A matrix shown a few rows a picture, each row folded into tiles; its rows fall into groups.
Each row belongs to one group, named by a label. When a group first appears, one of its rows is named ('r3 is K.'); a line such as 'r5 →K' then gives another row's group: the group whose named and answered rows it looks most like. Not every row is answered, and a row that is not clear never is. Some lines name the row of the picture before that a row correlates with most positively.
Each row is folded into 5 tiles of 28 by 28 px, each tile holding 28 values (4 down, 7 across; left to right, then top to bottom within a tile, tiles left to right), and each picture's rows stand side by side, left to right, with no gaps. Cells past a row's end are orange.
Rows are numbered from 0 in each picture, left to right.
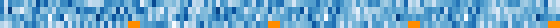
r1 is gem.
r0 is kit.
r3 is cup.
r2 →cup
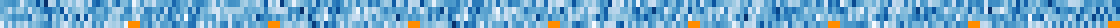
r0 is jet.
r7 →kit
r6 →gem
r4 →gem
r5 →gem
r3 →cup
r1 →cup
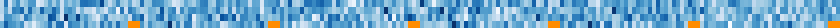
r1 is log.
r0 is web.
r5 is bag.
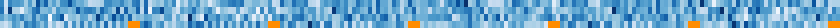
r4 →log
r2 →log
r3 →jet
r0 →kit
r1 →web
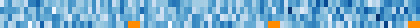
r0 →bag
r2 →kit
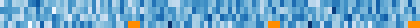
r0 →bag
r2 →log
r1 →log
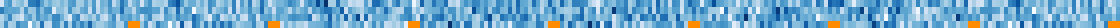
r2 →jet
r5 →gem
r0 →bag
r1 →bag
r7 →bag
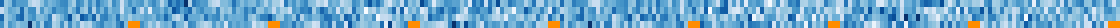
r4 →log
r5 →web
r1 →jet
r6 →web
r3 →cup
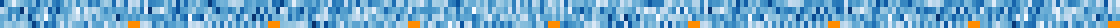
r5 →kit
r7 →cup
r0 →cup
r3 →bag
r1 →kit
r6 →kit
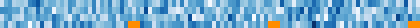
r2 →cup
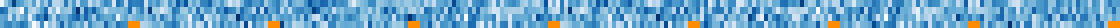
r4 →kit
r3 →cup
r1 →kit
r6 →cup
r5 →web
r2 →jet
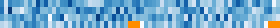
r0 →kit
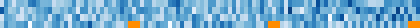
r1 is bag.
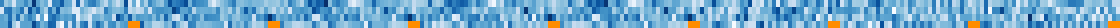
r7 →web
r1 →jet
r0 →cup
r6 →bag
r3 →jet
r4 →jet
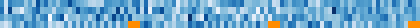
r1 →web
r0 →kit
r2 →log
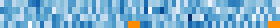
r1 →web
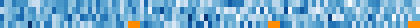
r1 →web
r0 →log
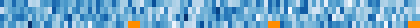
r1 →gem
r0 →log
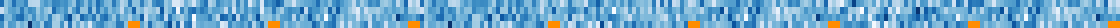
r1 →log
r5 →cup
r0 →log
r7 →cup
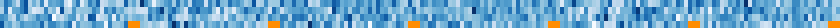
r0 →web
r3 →log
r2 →log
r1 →cup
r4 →gem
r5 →jet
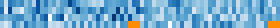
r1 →bag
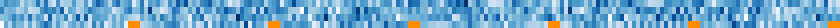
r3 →jet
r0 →jet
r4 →kit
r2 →gem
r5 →cup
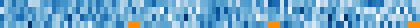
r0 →log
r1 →gem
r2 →web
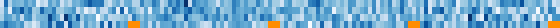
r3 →web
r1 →jet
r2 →bag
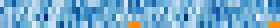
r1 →gem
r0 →gem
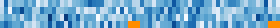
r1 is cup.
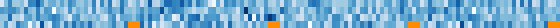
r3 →bag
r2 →bag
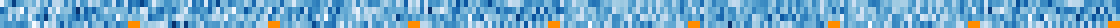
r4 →bag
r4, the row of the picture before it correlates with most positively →2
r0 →gem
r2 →cup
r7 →kit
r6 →bag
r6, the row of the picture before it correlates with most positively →2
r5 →log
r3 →kit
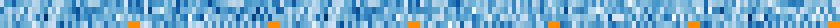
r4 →web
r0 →gem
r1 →kit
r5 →web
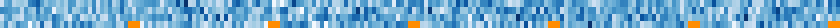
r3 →kit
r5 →gem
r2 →gem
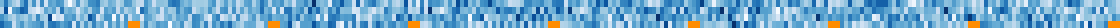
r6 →jet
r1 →bag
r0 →web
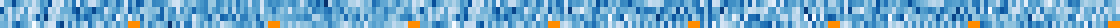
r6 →kit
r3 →gem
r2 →jet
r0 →gem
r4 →kit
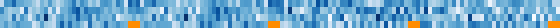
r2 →kit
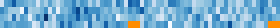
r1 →bag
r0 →gem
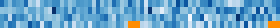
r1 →kit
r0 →log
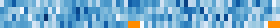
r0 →gem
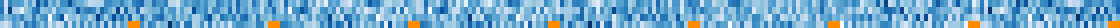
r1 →log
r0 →kit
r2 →web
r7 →kit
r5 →bag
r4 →log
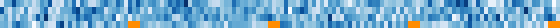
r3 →jet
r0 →gem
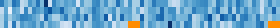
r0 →jet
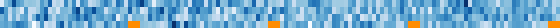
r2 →bag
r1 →cup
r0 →gem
